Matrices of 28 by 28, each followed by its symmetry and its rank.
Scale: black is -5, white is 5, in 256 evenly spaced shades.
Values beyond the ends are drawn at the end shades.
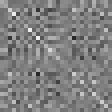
symmetric, rank five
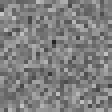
neither, full rank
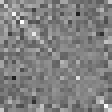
symmetric, rank five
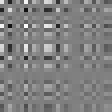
symmetric, rank one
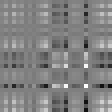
symmetric, rank one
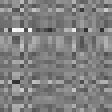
neither, rank two
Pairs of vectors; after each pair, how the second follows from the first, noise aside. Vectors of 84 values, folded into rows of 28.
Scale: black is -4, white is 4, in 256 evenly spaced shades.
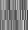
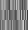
copied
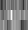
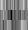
negated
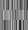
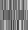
negated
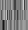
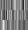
negated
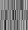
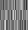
negated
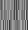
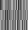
wrapped around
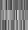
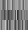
negated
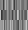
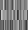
negated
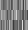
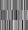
negated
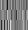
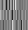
wrapped around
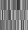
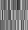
copied
